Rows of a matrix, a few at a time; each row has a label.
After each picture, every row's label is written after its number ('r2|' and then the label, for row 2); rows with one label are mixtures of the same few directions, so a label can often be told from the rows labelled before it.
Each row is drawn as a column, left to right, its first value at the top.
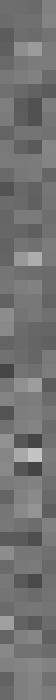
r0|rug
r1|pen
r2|pen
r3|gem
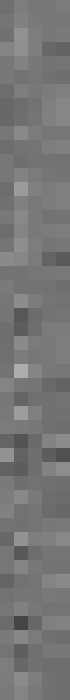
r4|pen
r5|rug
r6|rug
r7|pen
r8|pen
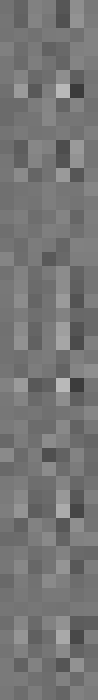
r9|pen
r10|gem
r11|gem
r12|pen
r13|gem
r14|gem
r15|rug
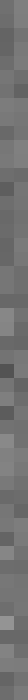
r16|rug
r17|gem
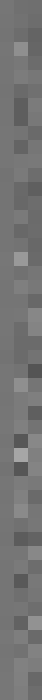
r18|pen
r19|pen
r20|rug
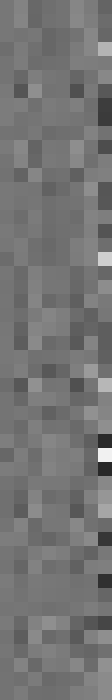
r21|pen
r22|gem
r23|gem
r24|rug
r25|rug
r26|gem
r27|rug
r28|pen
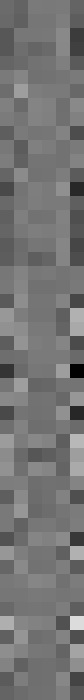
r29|rug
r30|gem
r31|pen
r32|pen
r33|rug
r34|rug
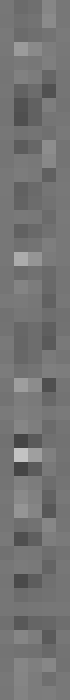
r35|rug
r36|pen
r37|pen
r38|gem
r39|rug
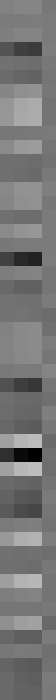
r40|pen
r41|pen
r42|pen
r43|rug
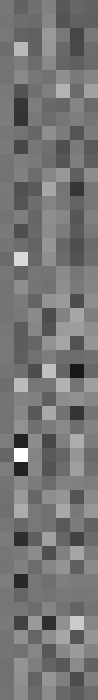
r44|pen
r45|pen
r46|rug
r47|rug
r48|gem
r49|rug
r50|gem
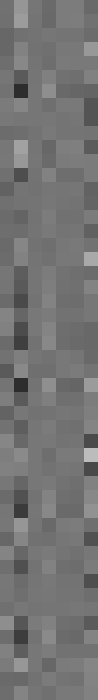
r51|rug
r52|gem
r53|rug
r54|gem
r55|gem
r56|gem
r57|pen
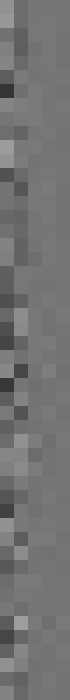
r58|gem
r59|rug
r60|pen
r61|rug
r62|rug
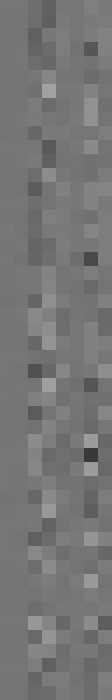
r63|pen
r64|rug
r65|rug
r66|gem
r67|rug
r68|pen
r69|pen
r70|rug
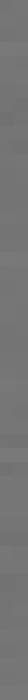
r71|pen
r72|pen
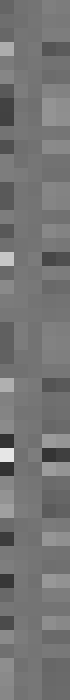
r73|pen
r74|gem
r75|pen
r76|pen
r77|pen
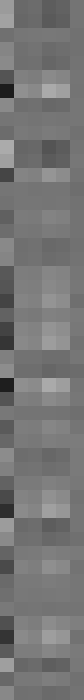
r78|gem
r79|gem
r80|gem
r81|gem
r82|gem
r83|rug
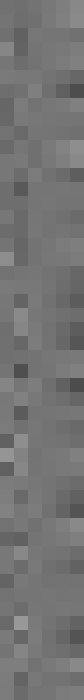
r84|pen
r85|rug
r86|gem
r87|gem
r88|gem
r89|gem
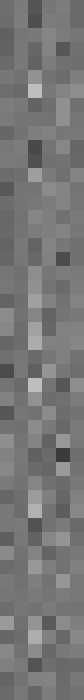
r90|rug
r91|gem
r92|gem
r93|rug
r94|pen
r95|gem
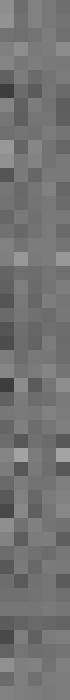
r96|gem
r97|pen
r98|gem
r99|rug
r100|pen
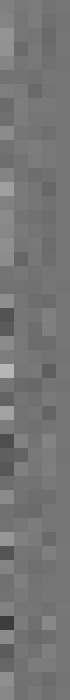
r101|rug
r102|pen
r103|gem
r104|rug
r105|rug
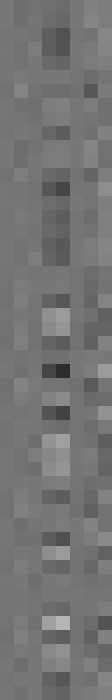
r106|gem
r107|gem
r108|pen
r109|rug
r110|rug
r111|gem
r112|gem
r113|rug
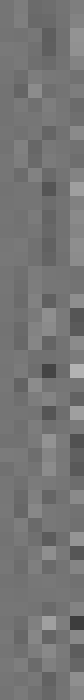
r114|pen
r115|gem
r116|gem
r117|rug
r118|rug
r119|rug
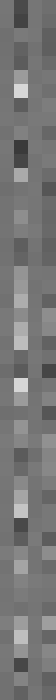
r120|rug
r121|gem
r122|pen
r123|rug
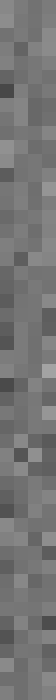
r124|gem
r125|pen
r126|pen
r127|rug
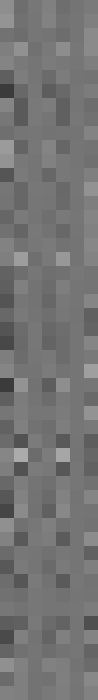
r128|gem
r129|pen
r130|pen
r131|gem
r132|pen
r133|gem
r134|rug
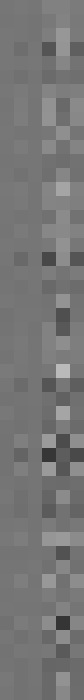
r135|rug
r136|pen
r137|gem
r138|pen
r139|rug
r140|pen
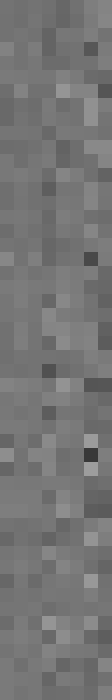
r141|pen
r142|gem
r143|pen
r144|rug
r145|gem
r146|gem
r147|pen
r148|gem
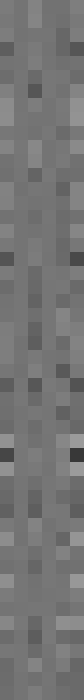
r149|pen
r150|rug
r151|gem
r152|gem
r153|rug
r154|pen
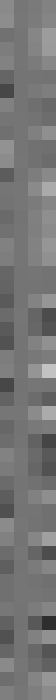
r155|gem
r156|gem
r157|rug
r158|rug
